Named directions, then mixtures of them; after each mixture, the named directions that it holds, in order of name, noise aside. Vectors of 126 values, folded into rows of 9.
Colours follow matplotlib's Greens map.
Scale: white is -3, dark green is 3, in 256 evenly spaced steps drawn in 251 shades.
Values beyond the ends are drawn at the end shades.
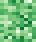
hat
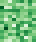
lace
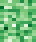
lace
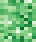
hat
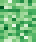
lace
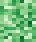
hat, lace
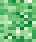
hat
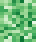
hat, lace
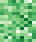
hat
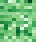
hat, lace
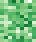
hat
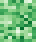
hat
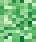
hat, lace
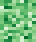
hat, lace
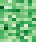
lace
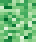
hat, lace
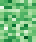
lace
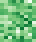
hat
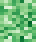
hat, lace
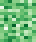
lace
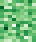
lace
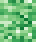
hat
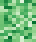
hat, lace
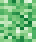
hat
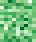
hat, lace
